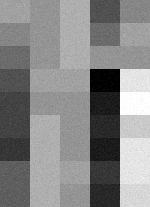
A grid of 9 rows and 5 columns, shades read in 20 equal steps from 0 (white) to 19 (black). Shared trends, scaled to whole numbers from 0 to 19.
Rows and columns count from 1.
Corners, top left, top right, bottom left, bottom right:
7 9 12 3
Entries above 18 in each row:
0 0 0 1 0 0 0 0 0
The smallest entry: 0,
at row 5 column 5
